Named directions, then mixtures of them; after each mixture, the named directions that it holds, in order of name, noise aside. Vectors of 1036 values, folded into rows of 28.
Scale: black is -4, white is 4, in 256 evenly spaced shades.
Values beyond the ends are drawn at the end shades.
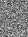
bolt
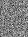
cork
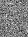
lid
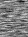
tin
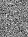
lid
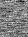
lid, tin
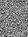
bolt, lid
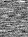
bolt, tin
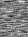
tin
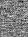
cork, tin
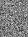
cork, lid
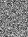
bolt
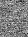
lid, tin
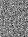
cork
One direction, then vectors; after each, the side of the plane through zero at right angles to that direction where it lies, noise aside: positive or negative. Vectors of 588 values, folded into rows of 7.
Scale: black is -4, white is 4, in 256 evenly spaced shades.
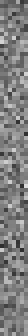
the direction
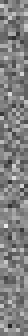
negative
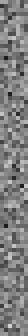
positive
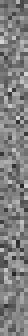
positive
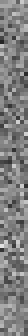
negative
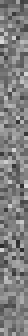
positive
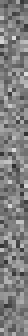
positive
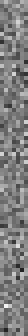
negative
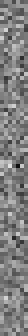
positive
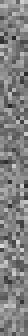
negative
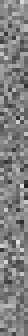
negative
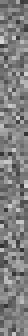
positive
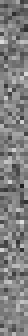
positive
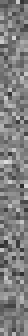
positive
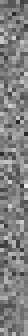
positive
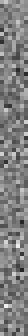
negative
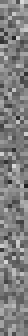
negative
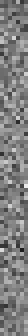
positive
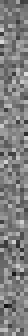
positive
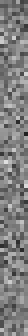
positive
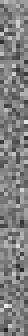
negative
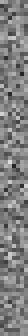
positive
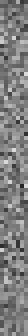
positive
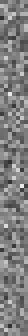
negative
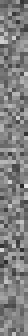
positive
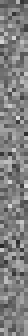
positive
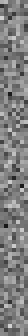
positive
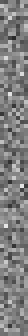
negative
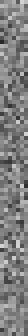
negative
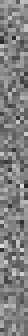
negative
